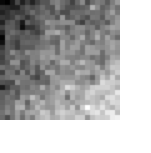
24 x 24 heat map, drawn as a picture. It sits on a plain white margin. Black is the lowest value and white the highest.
The top left is the ninth with the lowest average. Values rise toward the bottom right. The bottom right is the ninth with the highest average. Overall the values sit about 50% of the way up the scale.
